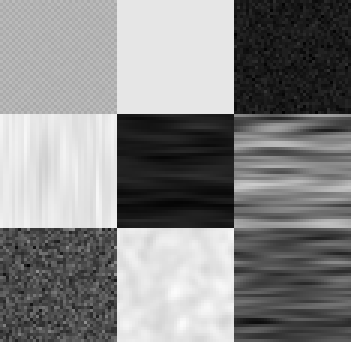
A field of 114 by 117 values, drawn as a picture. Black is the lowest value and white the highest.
It is made of 3 by 3 panels. Panel 1,1: high, checkered, faint in contrast. Panel 1,2: very high, flat. Panel 1,3: very low, fine-grained, faint in contrast. Panel 2,1: very high, streaked downward, faint in contrast. Panel 2,2: very low, streaked across, faint in contrast. Panel 2,3: middling, streaked across, strong in contrast. Panel 3,1: low, fine-grained. Panel 3,2: very high, blotchy, faint in contrast. Panel 3,3: low, streaked across.
